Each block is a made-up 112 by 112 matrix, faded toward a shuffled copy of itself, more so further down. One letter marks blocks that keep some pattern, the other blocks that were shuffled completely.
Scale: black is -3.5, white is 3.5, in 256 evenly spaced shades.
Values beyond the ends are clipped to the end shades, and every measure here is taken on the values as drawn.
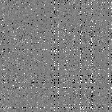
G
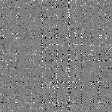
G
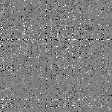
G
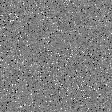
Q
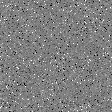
Q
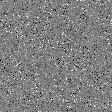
Q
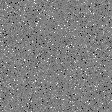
Q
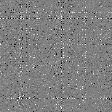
G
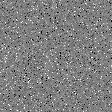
Q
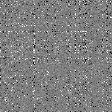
G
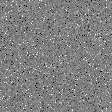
Q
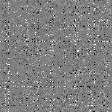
G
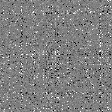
G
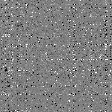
G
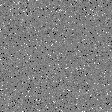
Q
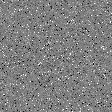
Q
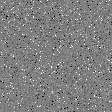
Q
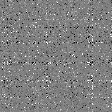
G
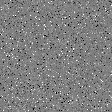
Q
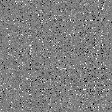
G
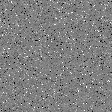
Q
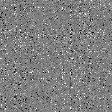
G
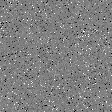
Q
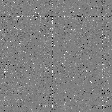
G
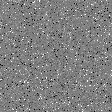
Q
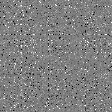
G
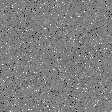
Q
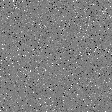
Q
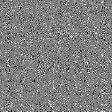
G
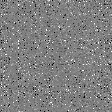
G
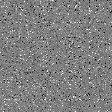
G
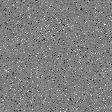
Q
